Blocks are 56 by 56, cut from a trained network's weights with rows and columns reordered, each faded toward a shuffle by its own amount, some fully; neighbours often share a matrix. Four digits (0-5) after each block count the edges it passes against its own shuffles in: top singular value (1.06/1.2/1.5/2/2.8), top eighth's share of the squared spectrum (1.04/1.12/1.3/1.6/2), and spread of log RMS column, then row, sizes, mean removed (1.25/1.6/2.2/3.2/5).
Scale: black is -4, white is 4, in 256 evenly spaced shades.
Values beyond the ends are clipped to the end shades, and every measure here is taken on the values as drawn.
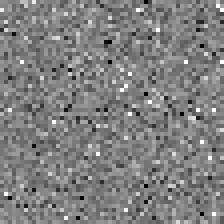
0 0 0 0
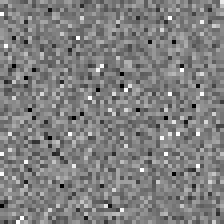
0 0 0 0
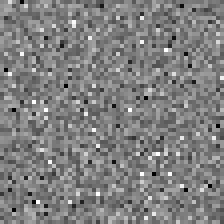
0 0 0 0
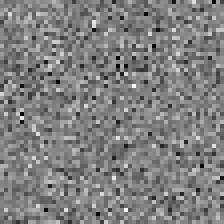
2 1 0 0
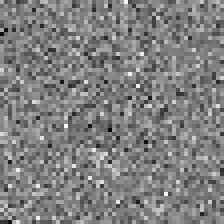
0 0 0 0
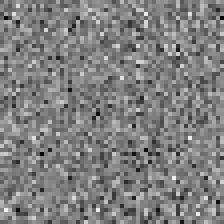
3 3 1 1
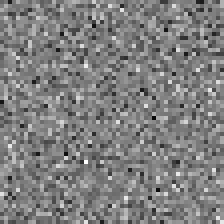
0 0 0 0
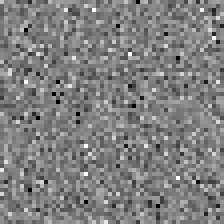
1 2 0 0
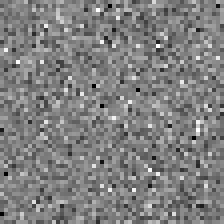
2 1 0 0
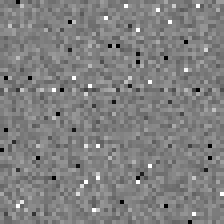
1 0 0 0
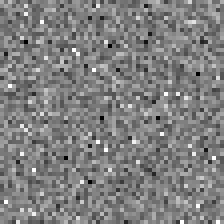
0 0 0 0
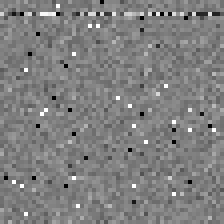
3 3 0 1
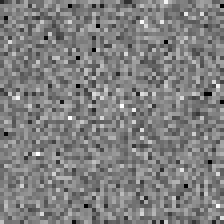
1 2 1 0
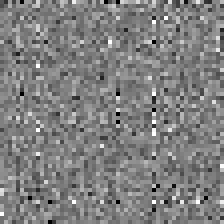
4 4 2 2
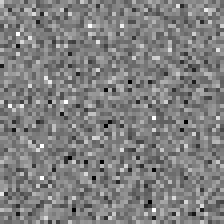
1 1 0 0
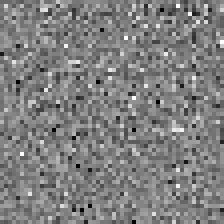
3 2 1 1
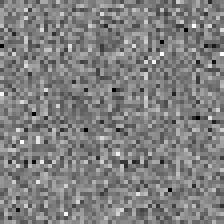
3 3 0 1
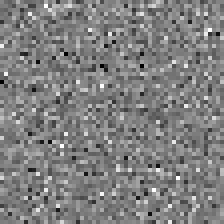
2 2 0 0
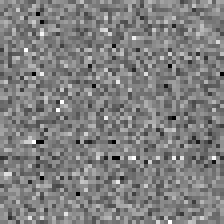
2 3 1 1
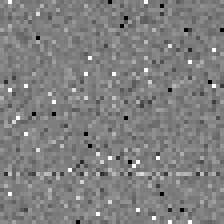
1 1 0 0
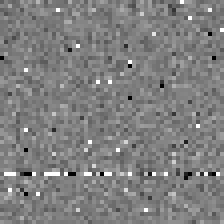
3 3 0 1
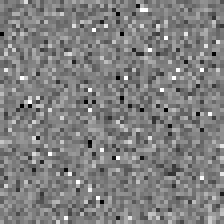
1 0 0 0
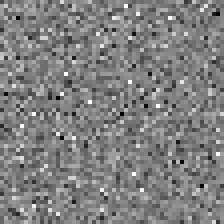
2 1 0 0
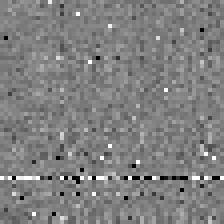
4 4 0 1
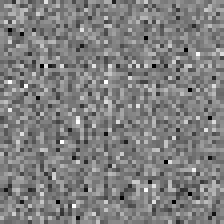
2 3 1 1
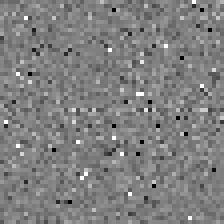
1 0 0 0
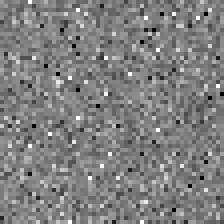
1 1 0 0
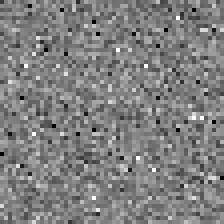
1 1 0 0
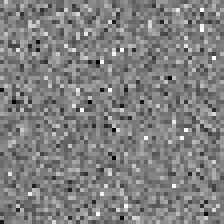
2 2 0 1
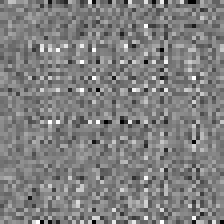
4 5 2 3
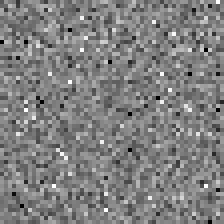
2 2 0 0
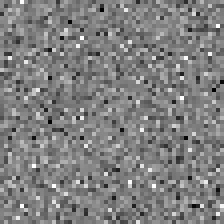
2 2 0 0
